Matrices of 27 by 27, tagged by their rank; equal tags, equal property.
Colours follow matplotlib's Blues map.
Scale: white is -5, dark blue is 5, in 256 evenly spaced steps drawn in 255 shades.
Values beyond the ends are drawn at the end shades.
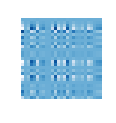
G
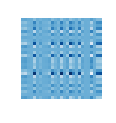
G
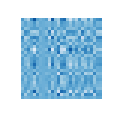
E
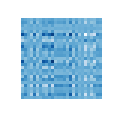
E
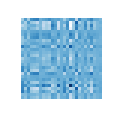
E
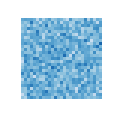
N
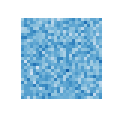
N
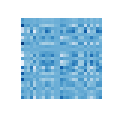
E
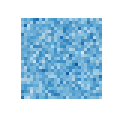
N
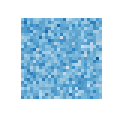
N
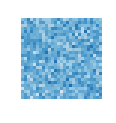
N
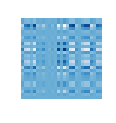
G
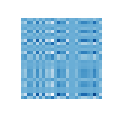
G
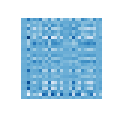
E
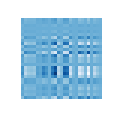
G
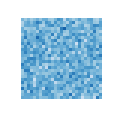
N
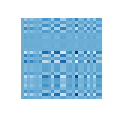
G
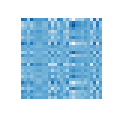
E
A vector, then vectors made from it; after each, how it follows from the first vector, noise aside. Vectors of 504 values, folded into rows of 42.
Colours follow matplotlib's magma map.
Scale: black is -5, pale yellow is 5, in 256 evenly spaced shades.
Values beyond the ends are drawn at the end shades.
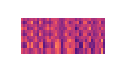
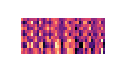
scaled up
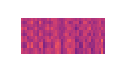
shrunk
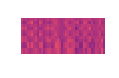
shrunk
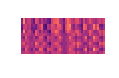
reversed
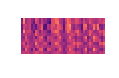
reversed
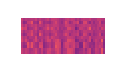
shrunk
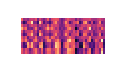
scaled up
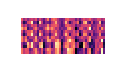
scaled up
